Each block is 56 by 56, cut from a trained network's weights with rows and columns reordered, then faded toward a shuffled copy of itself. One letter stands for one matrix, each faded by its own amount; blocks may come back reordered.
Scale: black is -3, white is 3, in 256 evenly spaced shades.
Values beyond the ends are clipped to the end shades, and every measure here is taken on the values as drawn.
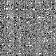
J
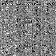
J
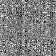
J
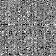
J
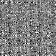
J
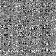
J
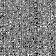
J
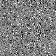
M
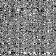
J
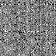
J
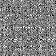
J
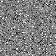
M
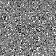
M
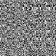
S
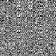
S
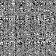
J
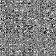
J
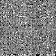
J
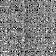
J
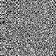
S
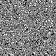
M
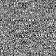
S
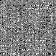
J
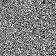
M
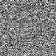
S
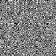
S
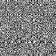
S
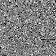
M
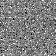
M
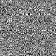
S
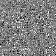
M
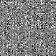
J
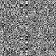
S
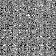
J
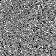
M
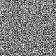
S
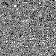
M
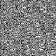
S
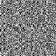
S
